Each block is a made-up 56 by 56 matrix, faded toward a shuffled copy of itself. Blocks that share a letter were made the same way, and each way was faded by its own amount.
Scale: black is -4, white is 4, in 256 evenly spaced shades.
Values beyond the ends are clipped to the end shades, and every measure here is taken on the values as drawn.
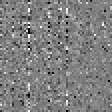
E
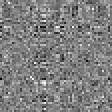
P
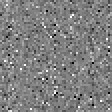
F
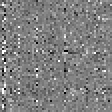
E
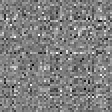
P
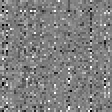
E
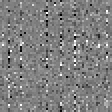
E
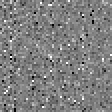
F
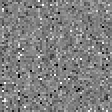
F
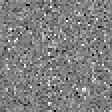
F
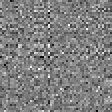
P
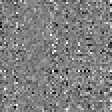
E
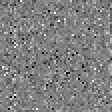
F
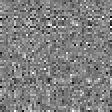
P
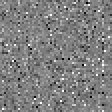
F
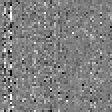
E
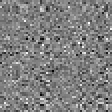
P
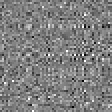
P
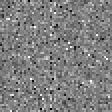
F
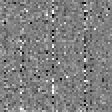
E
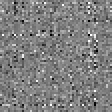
E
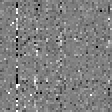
E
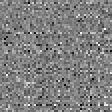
P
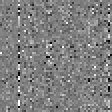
E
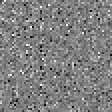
F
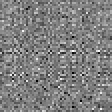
P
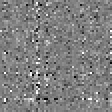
E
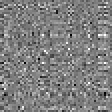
P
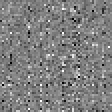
E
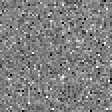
F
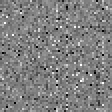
F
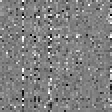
E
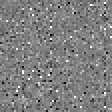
F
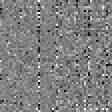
E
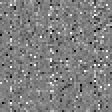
F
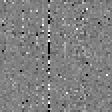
E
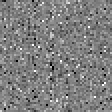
F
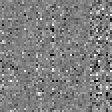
E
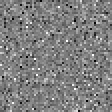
F
